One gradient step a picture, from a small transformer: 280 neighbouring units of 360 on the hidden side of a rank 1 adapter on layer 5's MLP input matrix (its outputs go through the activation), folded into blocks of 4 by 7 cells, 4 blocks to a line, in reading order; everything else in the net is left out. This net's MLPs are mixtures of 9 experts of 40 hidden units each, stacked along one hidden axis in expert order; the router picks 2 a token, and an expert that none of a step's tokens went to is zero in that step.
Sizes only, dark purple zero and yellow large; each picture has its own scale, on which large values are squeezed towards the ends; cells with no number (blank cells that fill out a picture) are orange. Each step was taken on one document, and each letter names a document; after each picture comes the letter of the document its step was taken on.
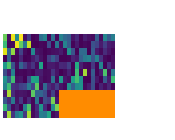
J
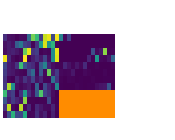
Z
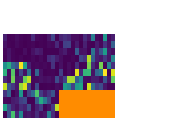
J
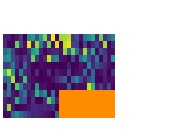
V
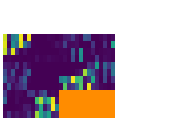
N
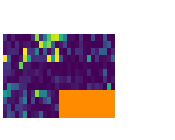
Z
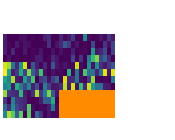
J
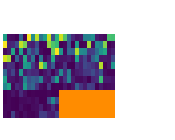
V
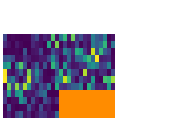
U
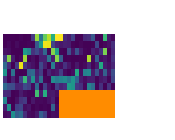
Z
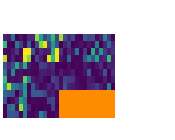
Z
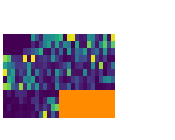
U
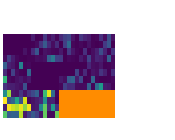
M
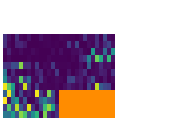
M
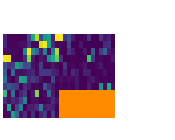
Z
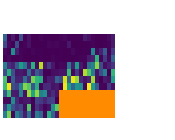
J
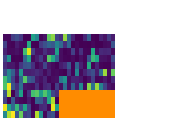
J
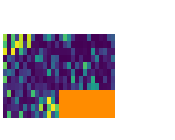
N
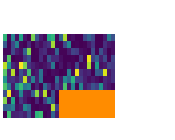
J
